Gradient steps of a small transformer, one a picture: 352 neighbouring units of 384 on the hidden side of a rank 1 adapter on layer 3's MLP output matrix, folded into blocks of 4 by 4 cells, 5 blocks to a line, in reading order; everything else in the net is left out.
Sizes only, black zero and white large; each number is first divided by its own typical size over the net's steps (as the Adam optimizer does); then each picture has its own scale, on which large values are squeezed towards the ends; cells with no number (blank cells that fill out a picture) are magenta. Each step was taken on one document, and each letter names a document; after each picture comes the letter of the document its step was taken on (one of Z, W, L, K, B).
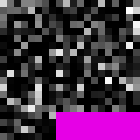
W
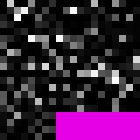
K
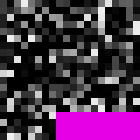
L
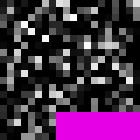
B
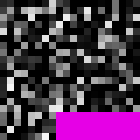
B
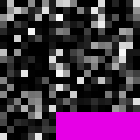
B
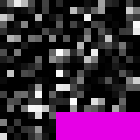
L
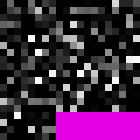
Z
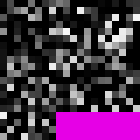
B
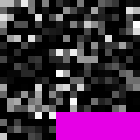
L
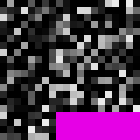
B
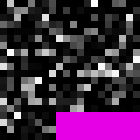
K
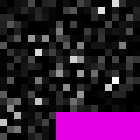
Z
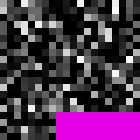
W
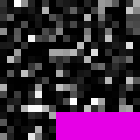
L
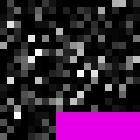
Z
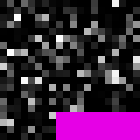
K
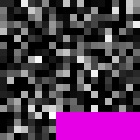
W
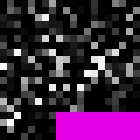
K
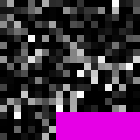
Z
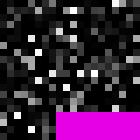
Z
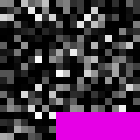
W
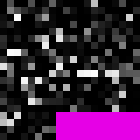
K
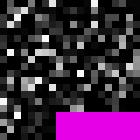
K
